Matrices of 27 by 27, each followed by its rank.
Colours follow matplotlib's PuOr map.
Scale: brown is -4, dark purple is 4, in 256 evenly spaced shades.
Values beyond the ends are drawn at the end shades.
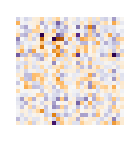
five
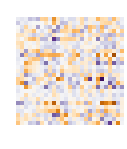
five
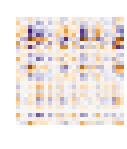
two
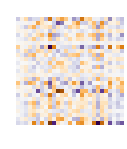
three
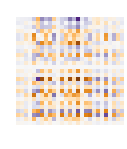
two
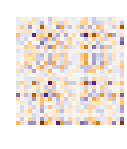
three
